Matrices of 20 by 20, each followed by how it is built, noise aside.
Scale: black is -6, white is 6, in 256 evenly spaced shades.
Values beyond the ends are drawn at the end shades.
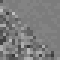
lower triangular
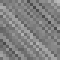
Toeplitz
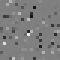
sparse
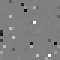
sparse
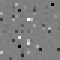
sparse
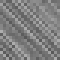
Toeplitz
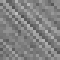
Toeplitz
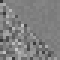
lower triangular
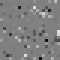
sparse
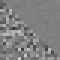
lower triangular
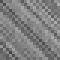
Toeplitz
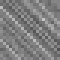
Toeplitz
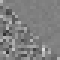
lower triangular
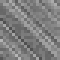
Toeplitz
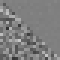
lower triangular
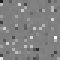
sparse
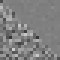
lower triangular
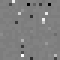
sparse
